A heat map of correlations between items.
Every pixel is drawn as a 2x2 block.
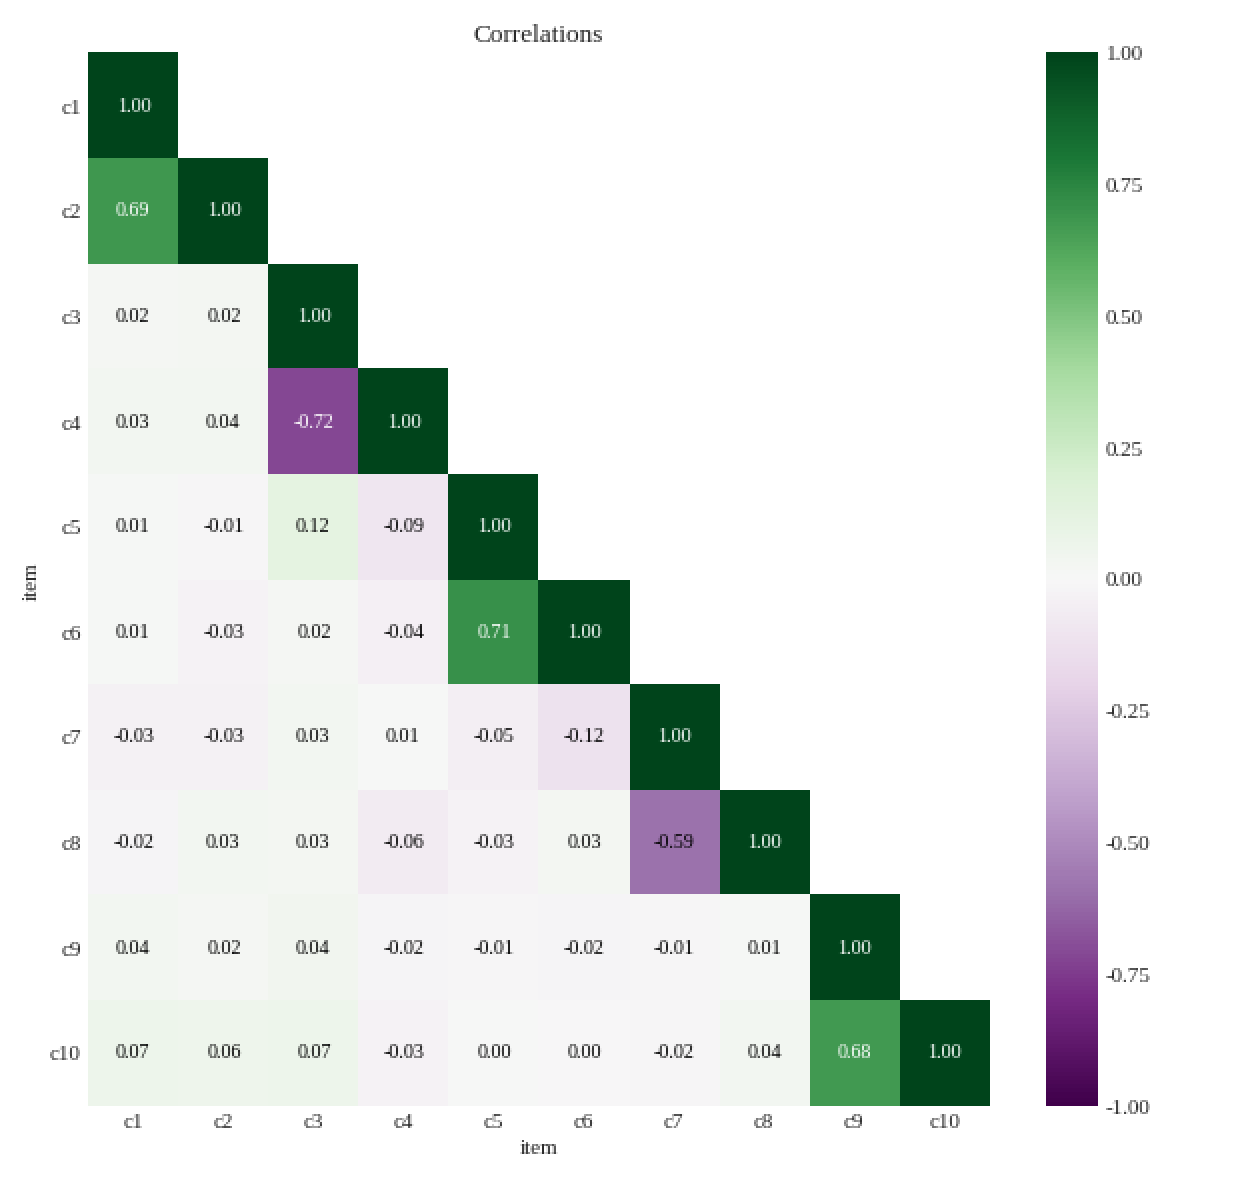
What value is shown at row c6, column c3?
0.02
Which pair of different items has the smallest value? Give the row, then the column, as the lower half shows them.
c4, c3
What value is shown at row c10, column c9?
0.68
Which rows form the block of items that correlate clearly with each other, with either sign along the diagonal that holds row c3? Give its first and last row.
c3 to c4
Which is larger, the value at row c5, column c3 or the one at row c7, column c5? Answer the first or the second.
the first
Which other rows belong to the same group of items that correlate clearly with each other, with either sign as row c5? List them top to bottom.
c6
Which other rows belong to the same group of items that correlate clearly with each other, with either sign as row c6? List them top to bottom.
c5
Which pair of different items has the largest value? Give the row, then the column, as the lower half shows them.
c6, c5
